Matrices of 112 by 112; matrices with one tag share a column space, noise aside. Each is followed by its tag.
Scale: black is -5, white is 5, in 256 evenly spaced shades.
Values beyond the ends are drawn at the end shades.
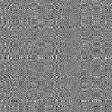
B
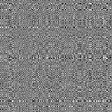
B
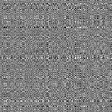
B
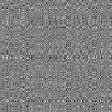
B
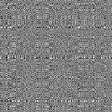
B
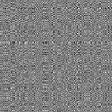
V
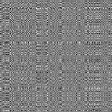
V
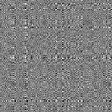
B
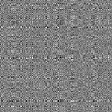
B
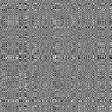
B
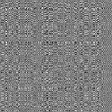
V
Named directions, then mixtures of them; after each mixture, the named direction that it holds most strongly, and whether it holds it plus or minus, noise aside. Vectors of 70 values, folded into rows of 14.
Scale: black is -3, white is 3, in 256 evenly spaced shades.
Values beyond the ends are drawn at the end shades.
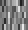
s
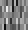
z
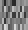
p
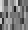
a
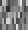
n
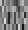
s, minus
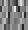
s, minus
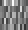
p, minus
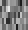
n, minus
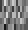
p, minus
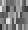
n, plus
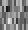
n, plus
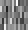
z, minus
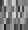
p, minus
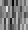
z, plus
